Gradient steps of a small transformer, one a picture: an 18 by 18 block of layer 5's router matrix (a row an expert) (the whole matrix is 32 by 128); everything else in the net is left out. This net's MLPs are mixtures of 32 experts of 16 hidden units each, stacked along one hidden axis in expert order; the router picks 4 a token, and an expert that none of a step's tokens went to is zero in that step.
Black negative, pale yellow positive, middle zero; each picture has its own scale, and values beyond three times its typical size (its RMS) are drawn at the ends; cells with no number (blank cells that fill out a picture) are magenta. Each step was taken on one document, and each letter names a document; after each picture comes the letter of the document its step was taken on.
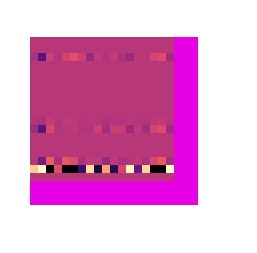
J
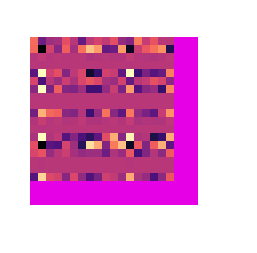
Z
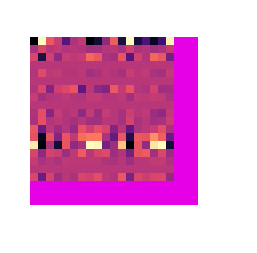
Z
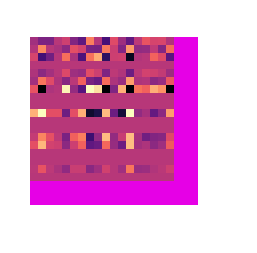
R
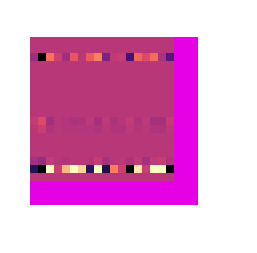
J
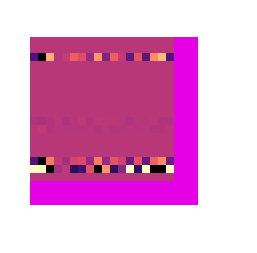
J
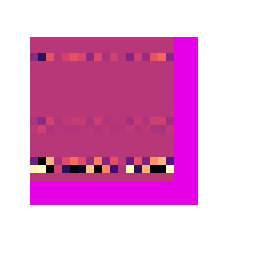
J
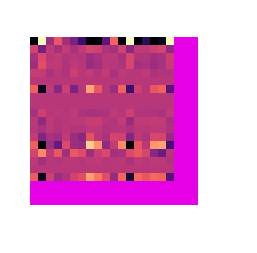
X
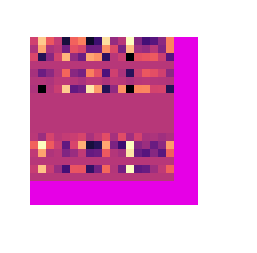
R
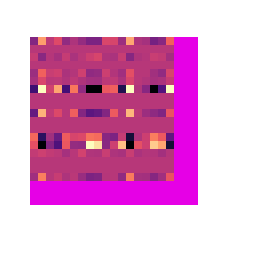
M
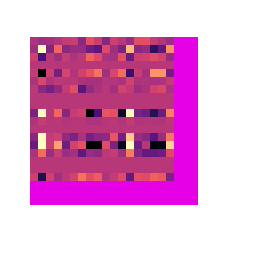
Z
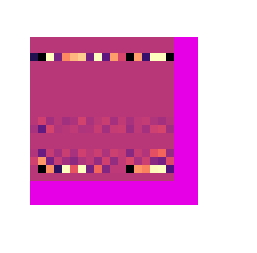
J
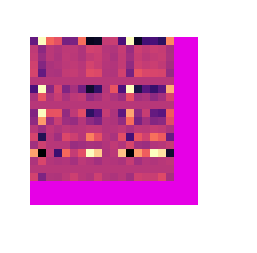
X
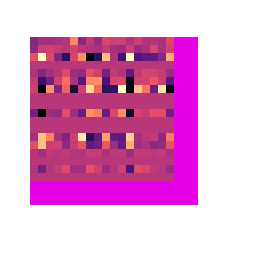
R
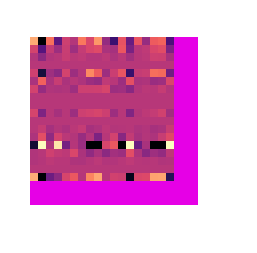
X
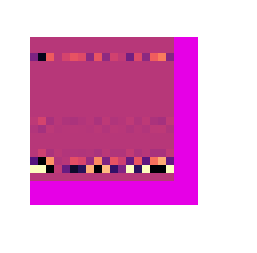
J
